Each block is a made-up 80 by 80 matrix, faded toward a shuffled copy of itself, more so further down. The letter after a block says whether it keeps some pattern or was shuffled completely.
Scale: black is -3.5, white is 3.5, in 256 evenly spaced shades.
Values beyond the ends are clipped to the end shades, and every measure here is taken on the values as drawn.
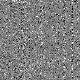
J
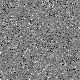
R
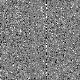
J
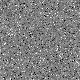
R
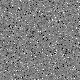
R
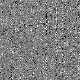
J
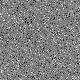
R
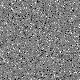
R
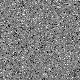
R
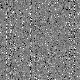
J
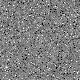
R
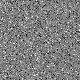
R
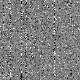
J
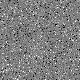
R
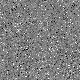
R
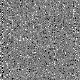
J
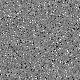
R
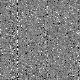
J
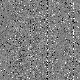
J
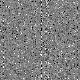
J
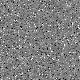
R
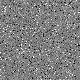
R
